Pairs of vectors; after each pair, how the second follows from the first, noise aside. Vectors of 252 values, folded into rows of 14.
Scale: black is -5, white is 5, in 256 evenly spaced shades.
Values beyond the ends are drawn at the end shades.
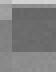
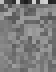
sign-scrambled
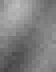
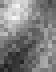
scaled up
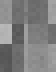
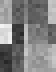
scaled up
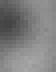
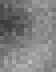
copied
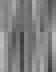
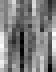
scaled up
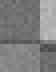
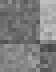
copied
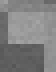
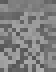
sign-scrambled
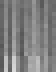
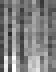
scaled up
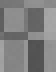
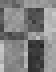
scaled up
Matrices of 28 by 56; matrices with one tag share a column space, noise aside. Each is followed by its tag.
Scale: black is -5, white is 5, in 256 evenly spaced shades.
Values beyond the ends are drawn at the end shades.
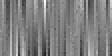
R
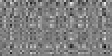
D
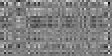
D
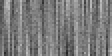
R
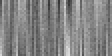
R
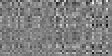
D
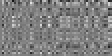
D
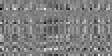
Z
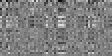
D
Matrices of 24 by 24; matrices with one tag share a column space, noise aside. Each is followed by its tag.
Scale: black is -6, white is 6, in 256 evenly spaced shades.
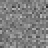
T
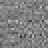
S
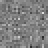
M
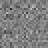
T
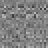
T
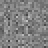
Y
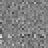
S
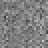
Y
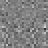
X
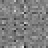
M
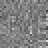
Y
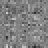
M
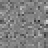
S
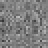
Y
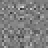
T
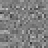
T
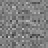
S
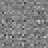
S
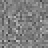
Y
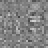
Y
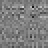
T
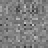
M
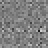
X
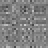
M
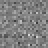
S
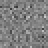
T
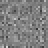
M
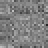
M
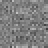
M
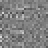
T
